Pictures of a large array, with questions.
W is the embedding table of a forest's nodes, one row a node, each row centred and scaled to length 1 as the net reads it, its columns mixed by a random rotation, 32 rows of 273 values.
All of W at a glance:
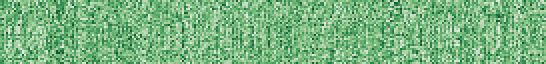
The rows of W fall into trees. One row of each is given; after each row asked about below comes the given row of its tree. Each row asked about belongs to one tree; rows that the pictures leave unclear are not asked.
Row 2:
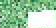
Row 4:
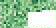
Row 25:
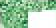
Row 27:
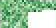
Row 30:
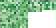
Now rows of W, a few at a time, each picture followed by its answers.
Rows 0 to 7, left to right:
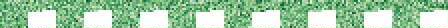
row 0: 30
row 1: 2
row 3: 25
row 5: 25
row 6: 25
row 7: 27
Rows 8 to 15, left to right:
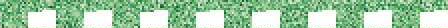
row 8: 27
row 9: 2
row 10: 27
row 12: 2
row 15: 30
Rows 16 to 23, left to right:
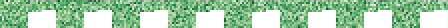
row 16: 30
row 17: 2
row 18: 30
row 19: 4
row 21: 30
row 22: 30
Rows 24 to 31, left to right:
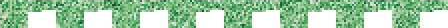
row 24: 4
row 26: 25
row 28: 30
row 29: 25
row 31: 4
